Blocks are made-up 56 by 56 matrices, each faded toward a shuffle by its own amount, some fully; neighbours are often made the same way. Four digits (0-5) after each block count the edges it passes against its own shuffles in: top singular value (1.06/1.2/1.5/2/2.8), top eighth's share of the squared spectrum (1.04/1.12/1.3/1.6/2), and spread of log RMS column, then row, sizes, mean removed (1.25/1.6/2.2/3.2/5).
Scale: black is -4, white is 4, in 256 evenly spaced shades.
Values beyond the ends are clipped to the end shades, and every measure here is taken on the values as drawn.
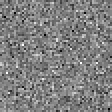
0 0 0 0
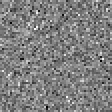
0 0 0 0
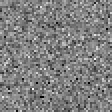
0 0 0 0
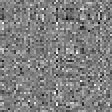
4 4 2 2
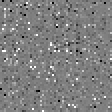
2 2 1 0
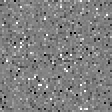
1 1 0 0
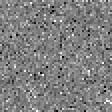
2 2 0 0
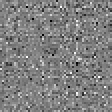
4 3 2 2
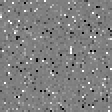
0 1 0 0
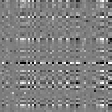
5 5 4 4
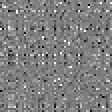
4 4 2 2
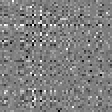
5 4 3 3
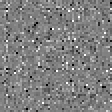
3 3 1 1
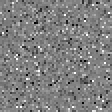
1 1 0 0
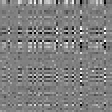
5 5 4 4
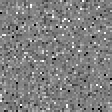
2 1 0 0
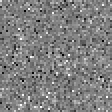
0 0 0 0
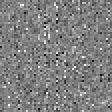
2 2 2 0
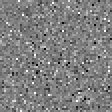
0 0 0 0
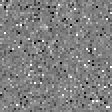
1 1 0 0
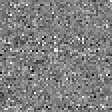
2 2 0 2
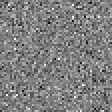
0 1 0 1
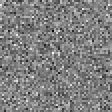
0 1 0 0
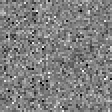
1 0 1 0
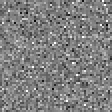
0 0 1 0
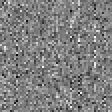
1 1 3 0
